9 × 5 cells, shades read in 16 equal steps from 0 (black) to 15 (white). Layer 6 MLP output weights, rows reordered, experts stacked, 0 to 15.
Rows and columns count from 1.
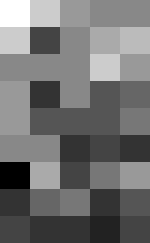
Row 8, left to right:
3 6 7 3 5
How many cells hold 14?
0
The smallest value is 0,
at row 7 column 1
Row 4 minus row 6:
1 -5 5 1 3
